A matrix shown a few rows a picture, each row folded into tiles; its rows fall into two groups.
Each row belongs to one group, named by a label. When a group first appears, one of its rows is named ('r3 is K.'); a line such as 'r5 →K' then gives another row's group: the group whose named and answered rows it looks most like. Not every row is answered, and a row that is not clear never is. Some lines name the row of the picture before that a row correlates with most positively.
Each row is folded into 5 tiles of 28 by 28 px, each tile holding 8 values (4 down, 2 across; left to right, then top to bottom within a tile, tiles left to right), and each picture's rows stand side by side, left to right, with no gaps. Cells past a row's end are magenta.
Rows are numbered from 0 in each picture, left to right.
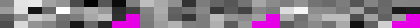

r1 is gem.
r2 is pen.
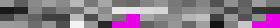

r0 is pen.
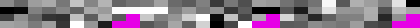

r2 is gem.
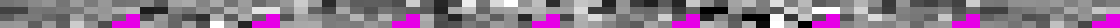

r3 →gem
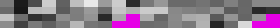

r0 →gem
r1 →pen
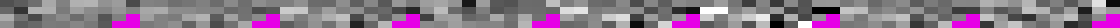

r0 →gem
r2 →pen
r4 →pen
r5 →pen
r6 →pen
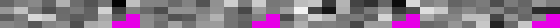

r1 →gem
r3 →pen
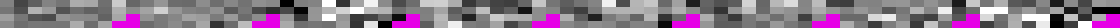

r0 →gem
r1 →pen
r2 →gem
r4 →gem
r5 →gem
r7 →pen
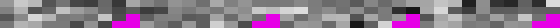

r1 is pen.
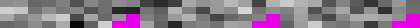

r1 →gem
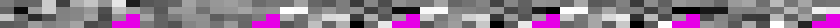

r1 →gem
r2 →pen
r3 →pen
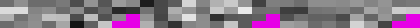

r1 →gem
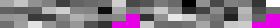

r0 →gem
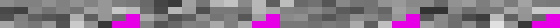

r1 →gem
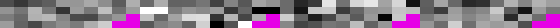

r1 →pen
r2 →gem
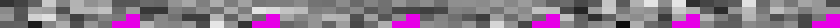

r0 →gem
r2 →pen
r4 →gem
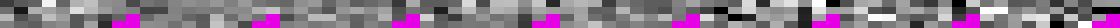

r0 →gem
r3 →gem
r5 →gem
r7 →pen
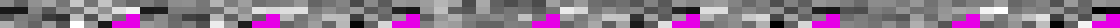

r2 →pen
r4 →pen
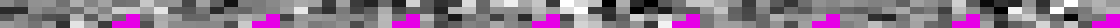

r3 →gem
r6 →gem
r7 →gem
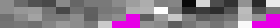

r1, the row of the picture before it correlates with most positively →2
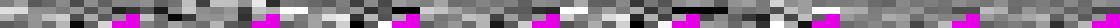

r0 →pen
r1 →gem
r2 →pen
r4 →pen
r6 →pen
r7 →pen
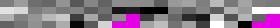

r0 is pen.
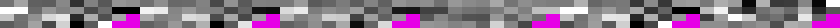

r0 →pen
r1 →pen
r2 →pen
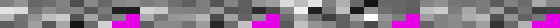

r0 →pen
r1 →pen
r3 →pen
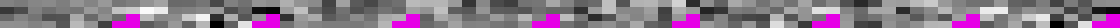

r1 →pen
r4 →gem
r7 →pen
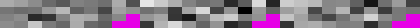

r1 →gem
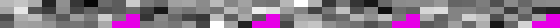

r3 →pen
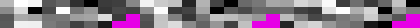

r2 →gem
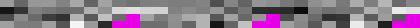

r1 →pen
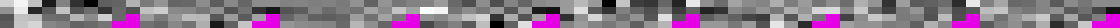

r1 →pen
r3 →pen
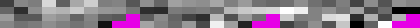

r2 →pen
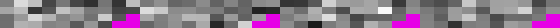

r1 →pen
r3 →gem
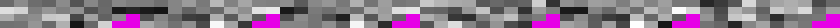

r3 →gem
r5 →gem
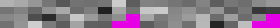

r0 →gem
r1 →pen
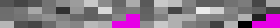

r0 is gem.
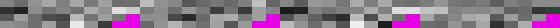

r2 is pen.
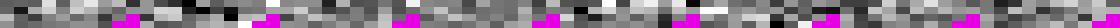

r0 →gem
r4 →gem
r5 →pen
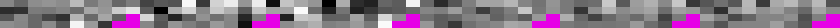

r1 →gem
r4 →gem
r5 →gem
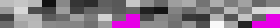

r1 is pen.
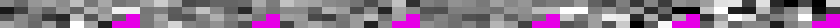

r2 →gem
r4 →pen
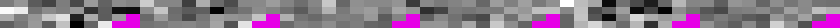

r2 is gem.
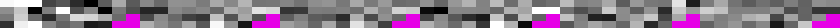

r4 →gem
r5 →pen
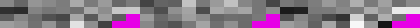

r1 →gem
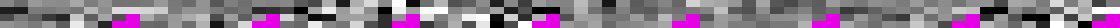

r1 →pen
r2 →gem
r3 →pen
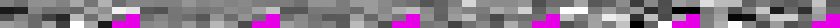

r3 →gem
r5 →gem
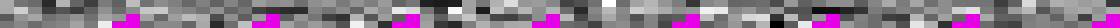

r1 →pen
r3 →gem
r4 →gem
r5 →pen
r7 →gem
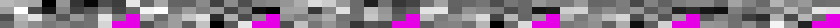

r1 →pen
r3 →pen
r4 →pen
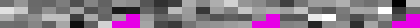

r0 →pen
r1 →gem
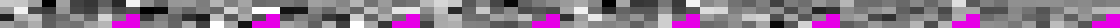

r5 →pen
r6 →gem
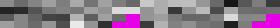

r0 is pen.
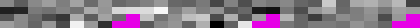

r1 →pen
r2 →gem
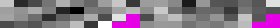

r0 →gem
